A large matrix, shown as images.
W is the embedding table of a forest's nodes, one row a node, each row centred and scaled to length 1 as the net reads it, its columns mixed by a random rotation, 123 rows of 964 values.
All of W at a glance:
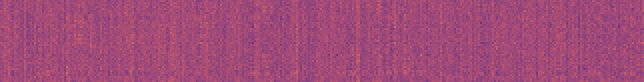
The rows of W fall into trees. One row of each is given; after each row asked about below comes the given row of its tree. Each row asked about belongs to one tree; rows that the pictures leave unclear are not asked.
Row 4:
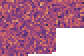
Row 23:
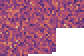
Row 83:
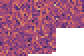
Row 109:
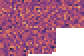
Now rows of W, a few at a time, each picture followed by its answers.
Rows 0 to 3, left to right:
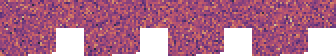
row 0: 4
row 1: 109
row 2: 23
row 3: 83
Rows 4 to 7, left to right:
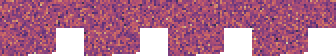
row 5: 109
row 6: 23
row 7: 4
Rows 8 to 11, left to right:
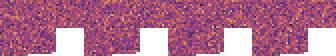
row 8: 109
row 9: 83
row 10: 4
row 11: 4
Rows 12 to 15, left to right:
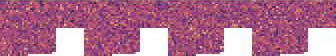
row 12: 23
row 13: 4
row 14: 23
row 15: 4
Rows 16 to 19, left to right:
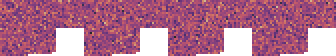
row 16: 4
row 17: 83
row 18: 83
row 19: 4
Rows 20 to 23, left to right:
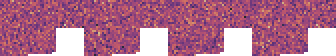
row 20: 23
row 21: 109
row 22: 83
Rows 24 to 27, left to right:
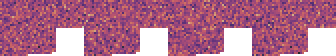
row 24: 109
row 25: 109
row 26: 83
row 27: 109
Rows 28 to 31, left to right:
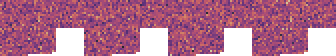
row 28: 83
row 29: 109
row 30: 109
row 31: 83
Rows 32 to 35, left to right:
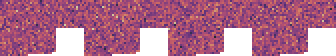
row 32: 23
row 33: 83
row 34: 4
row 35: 4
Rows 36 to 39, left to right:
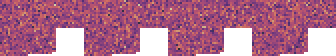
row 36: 83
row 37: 83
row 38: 109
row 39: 83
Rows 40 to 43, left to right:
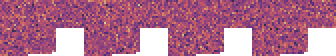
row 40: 83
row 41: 83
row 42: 23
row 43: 109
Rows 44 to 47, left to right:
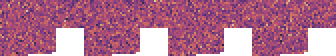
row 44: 23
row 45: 109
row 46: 23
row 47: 83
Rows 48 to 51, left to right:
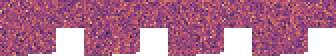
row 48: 23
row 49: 4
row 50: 83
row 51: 83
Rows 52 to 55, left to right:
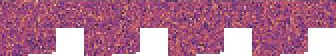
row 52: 83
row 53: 109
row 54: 23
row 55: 83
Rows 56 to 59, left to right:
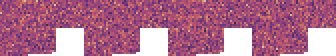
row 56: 83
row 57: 23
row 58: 83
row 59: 109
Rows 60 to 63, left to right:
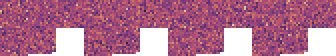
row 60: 23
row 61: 109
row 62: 23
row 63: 83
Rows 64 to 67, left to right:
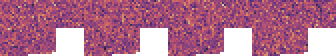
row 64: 83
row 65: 83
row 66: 83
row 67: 23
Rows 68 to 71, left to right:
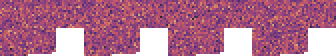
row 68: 109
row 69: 83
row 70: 23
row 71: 4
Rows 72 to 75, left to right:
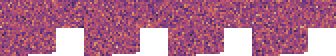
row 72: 23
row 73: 23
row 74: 4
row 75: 109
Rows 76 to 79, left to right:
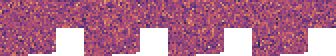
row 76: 23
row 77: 83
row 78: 83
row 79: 23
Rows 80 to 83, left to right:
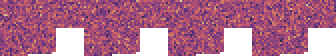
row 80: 109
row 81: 4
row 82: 4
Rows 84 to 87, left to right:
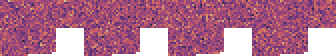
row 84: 4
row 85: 109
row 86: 83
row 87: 109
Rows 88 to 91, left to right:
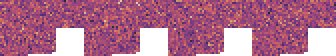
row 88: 23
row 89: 83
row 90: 4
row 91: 4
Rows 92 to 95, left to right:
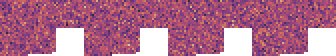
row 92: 83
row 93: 4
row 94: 23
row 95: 109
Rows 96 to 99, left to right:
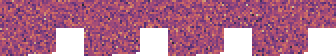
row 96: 4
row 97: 23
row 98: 83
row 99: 109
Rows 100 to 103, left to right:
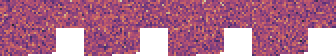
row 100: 109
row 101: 83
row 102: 83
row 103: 23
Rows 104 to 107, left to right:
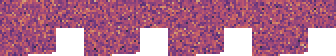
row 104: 83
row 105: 109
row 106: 109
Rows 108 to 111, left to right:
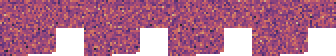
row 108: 109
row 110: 109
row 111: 4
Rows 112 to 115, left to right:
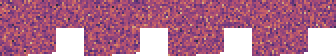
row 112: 109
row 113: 109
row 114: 83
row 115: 23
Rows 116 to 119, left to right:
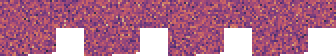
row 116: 23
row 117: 83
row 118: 23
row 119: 4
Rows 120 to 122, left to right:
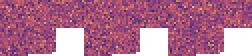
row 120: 4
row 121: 23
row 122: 4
